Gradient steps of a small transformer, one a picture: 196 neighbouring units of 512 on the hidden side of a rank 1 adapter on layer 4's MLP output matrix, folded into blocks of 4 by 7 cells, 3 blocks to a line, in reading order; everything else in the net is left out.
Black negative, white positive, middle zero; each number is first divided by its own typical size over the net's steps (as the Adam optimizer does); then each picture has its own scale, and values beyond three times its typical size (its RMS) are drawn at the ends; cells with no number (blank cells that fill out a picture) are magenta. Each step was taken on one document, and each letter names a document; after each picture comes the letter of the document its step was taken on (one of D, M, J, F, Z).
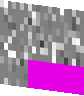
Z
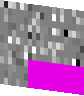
Z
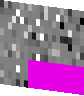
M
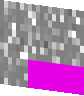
Z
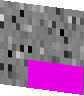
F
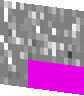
Z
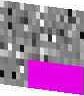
M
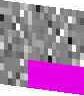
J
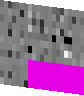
F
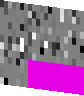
F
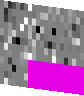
Z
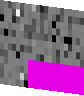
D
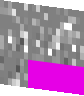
J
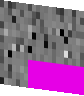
F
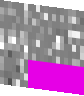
J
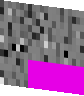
M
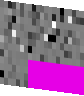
F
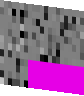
M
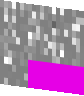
Z
